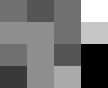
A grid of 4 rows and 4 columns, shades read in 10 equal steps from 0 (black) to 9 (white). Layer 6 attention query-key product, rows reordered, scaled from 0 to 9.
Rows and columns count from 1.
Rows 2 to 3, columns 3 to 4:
4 7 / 3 0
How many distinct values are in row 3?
4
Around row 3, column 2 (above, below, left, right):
5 5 4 3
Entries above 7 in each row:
1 0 0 0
